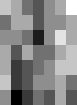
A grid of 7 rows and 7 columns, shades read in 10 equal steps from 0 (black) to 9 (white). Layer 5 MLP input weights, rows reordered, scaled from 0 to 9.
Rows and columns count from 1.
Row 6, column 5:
5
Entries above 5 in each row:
4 3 2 4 3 2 1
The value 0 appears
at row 7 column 2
